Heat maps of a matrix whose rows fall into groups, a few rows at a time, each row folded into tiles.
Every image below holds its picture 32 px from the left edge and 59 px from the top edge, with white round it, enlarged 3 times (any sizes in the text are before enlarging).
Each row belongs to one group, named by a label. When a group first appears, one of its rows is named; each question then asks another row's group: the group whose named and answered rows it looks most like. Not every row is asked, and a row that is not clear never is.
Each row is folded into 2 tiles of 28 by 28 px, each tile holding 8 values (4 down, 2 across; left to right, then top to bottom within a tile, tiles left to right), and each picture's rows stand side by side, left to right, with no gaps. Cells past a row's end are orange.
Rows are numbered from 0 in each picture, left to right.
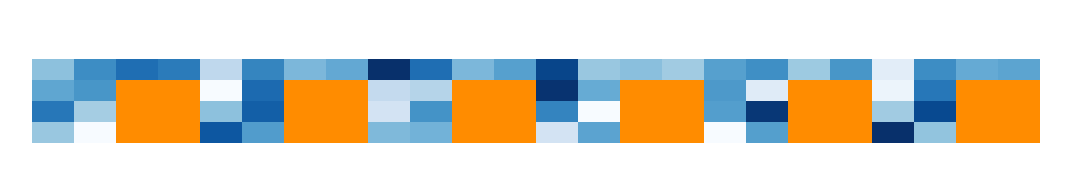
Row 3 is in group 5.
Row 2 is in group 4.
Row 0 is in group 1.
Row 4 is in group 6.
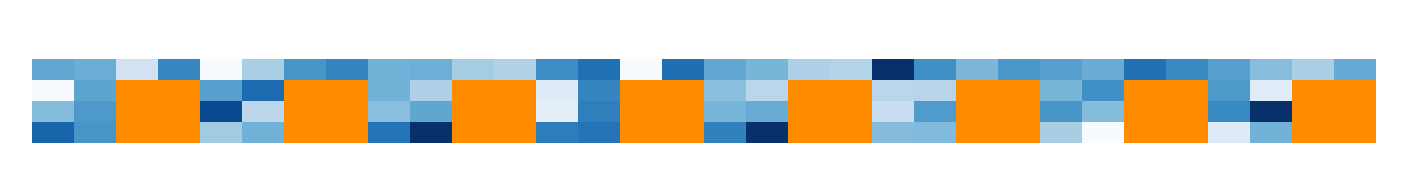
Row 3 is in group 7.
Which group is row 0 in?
7
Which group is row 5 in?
4
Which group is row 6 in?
1
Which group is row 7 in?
6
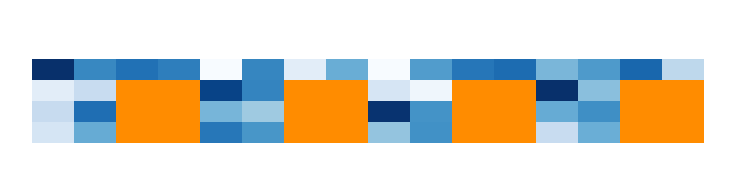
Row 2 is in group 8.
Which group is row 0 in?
4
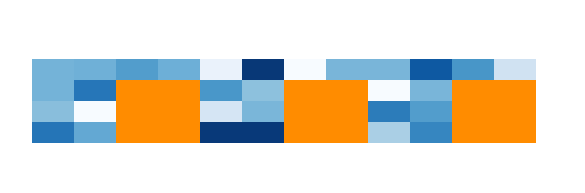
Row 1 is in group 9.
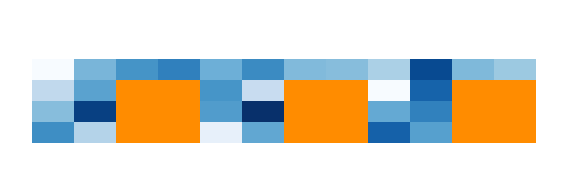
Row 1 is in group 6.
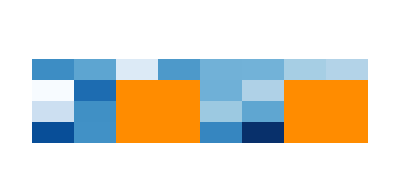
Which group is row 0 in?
7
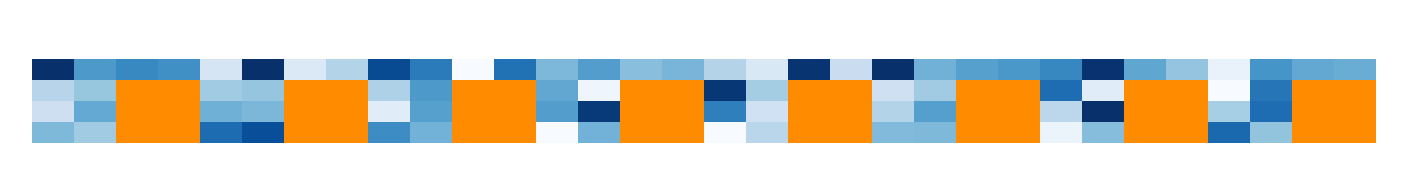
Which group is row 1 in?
9
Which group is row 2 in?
7
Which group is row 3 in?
6
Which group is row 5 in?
4
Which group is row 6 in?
6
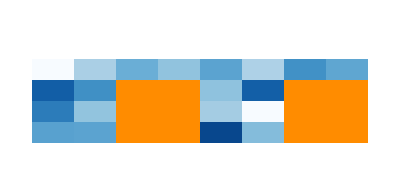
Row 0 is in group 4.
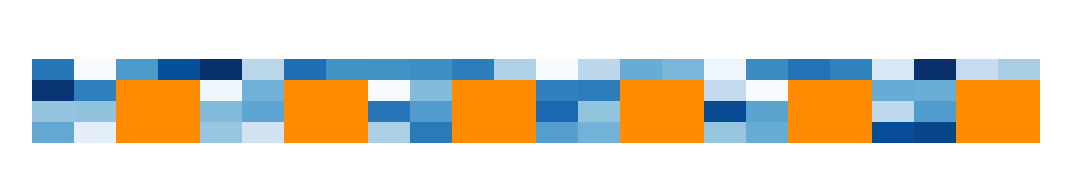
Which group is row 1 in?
4
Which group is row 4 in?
8
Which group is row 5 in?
9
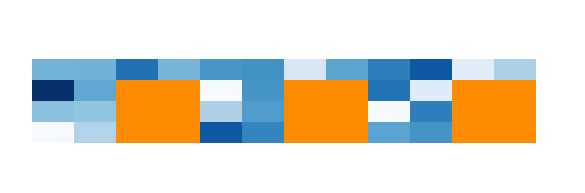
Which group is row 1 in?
7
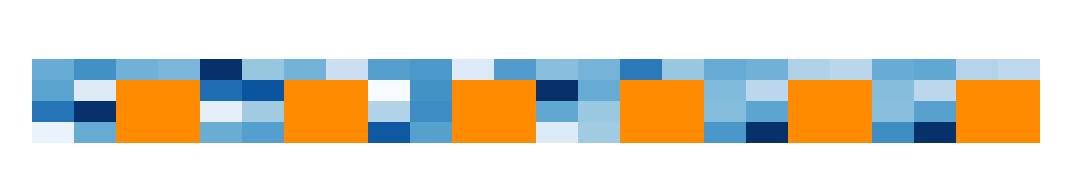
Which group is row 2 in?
7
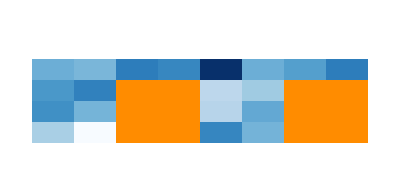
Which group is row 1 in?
4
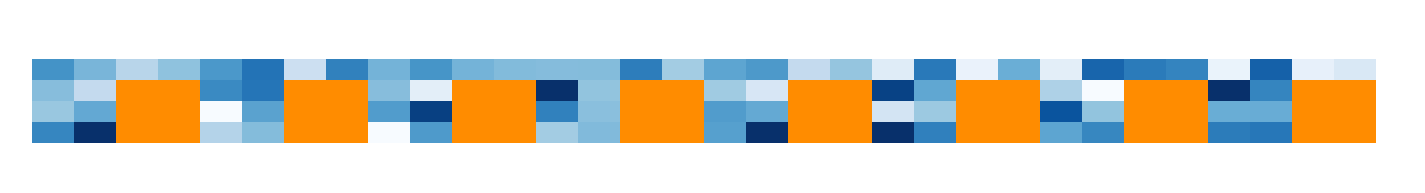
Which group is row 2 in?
6
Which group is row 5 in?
9
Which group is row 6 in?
8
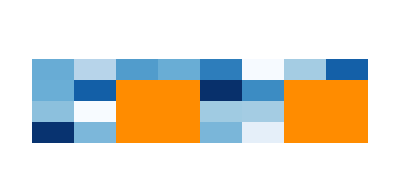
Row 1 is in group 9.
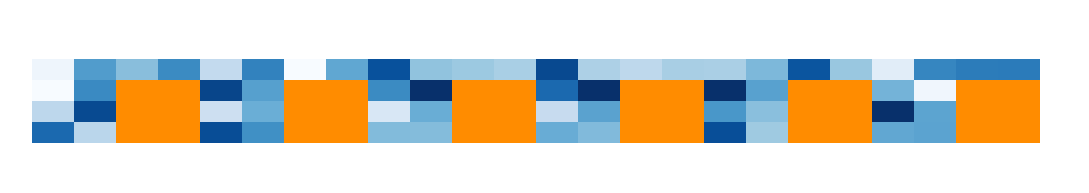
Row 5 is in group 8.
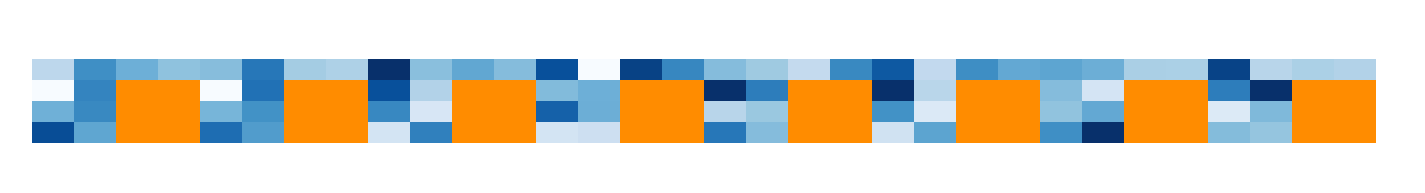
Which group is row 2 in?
5
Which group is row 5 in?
5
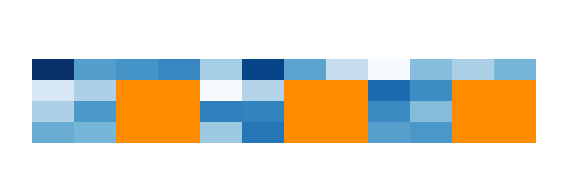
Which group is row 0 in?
4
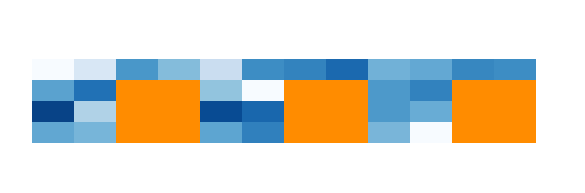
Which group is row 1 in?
8
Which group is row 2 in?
1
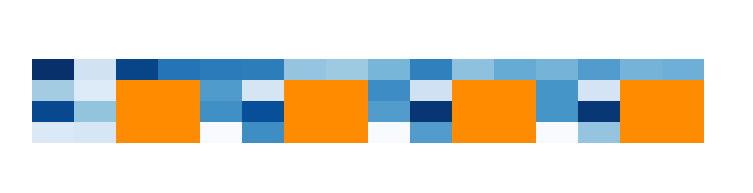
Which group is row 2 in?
6
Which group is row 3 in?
6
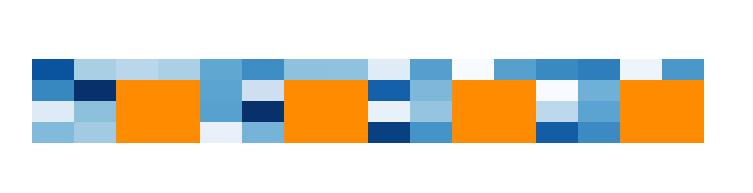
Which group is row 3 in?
7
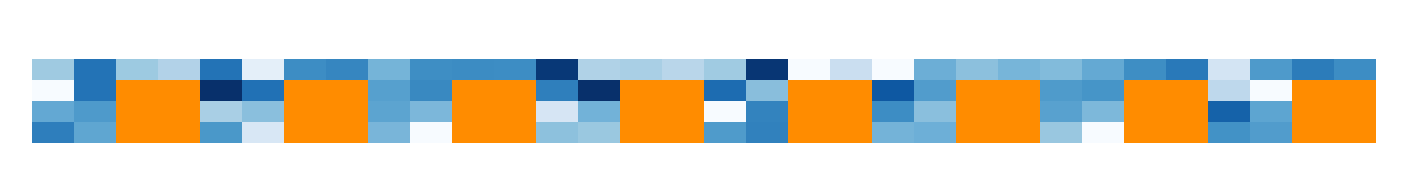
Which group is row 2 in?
1
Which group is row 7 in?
8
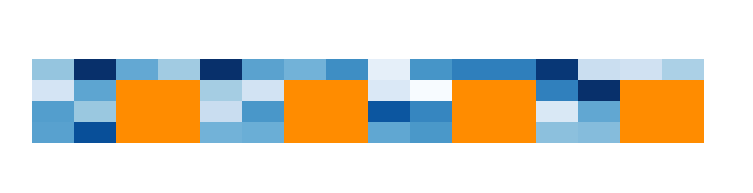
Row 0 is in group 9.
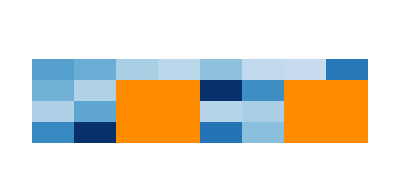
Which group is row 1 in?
9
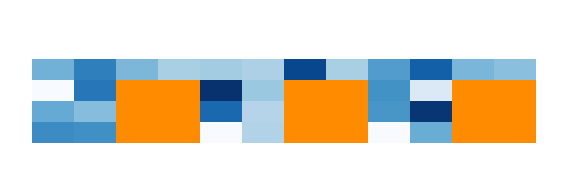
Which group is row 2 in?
6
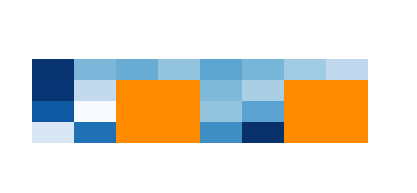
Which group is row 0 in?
5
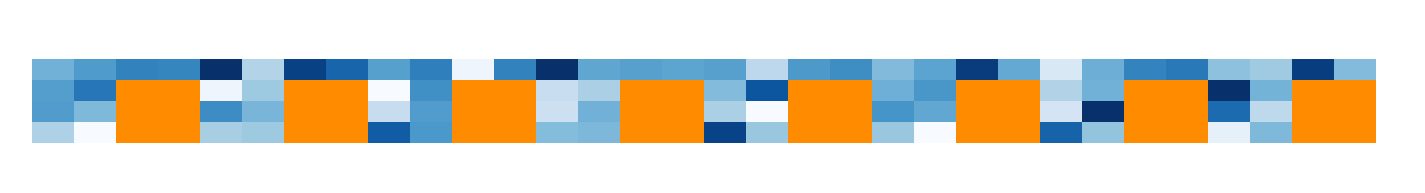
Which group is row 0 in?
1
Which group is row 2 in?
7
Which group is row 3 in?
4
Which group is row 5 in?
1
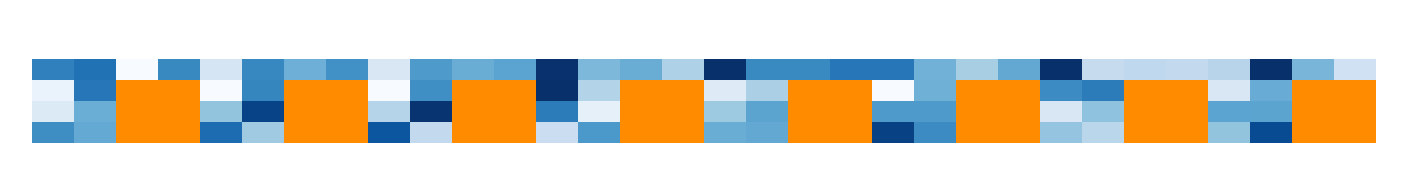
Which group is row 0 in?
7
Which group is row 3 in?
5
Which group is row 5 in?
7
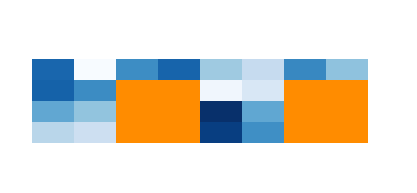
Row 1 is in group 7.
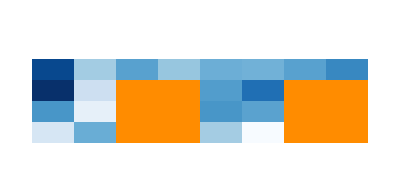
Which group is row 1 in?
1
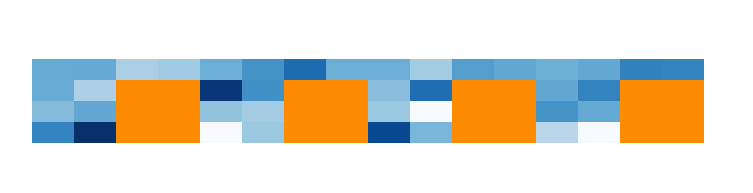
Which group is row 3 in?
1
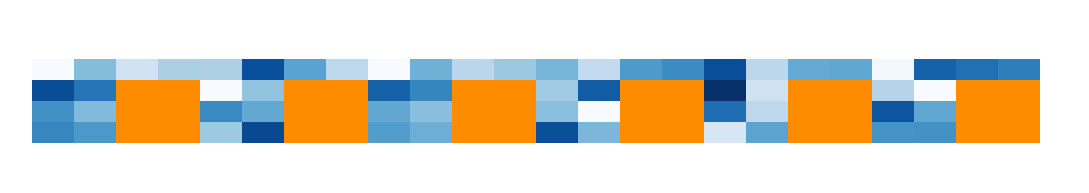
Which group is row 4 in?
5
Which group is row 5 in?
8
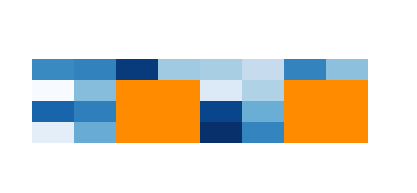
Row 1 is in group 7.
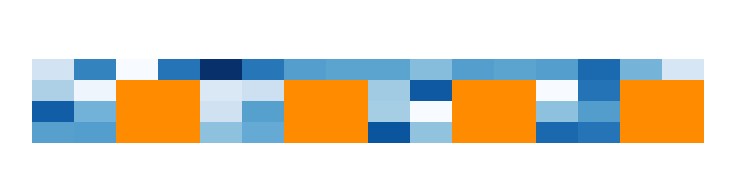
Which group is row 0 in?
8
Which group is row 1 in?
4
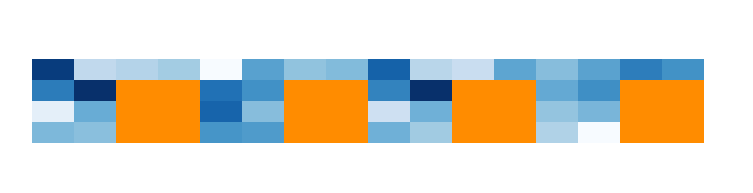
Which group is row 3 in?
1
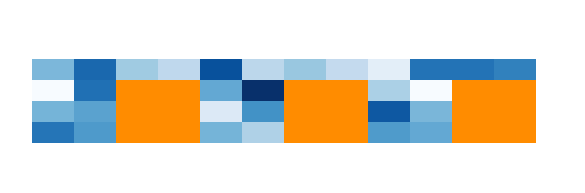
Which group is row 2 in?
8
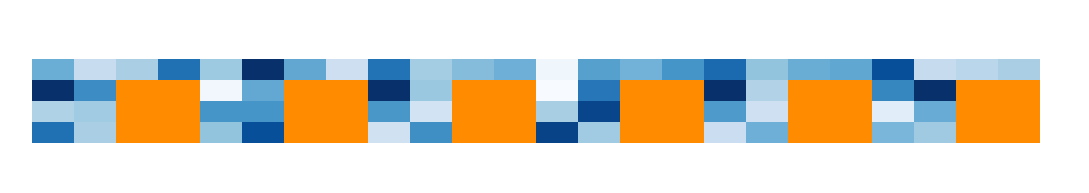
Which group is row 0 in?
9
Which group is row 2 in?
5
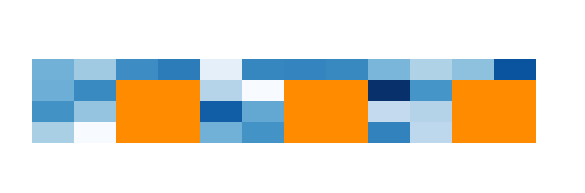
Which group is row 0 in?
1
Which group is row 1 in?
8
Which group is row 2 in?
9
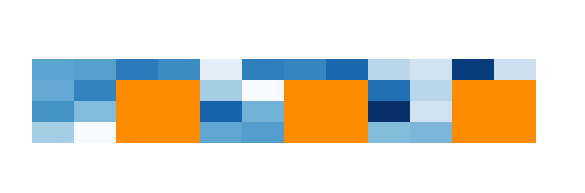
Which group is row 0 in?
1
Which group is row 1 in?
8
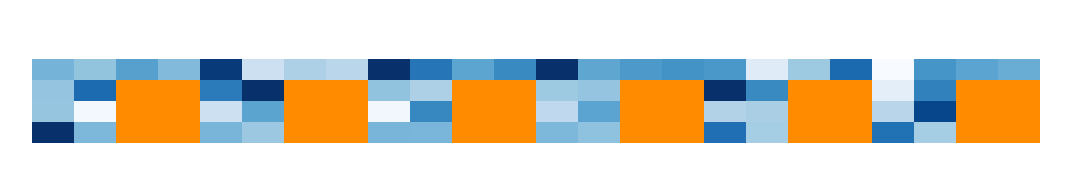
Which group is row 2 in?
4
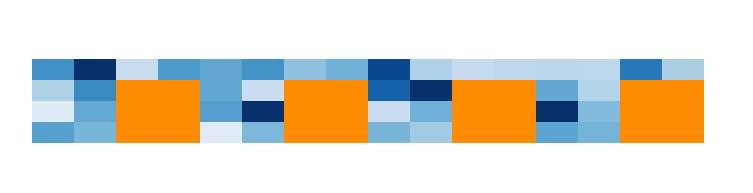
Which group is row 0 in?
7
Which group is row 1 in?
6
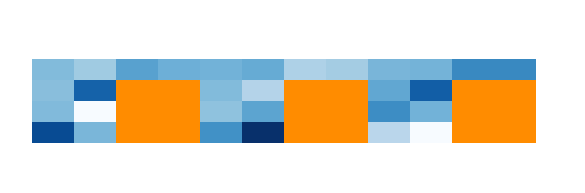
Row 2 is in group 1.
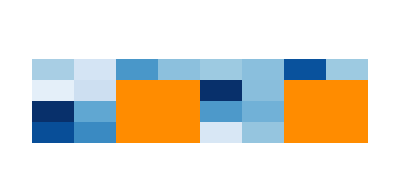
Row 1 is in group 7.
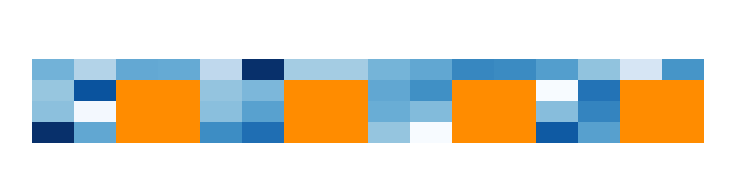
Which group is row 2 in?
1
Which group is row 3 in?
7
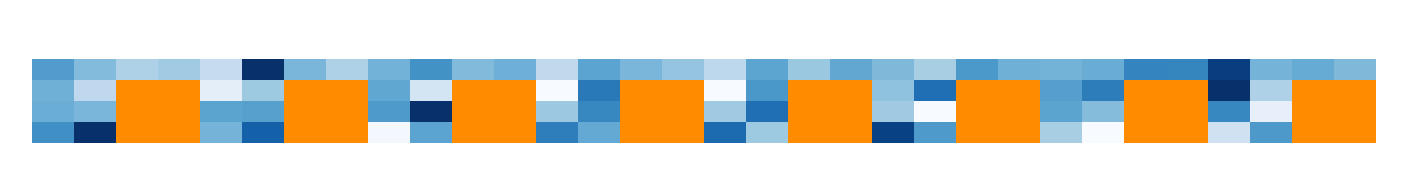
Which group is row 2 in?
6
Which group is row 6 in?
1
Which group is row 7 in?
5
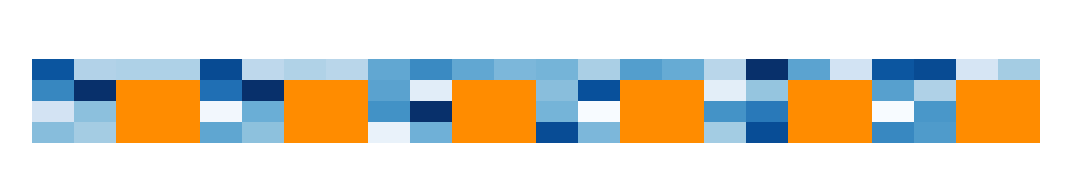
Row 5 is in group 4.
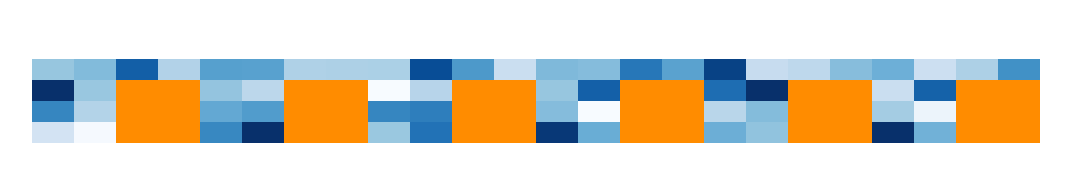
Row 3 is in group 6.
